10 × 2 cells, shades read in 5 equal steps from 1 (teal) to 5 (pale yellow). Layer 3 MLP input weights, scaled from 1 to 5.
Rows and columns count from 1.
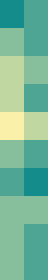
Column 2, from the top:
2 2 3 2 4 2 1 3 2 2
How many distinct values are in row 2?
2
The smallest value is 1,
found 2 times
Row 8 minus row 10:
0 1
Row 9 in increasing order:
2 3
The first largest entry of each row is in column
2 1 1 1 1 1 1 1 1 1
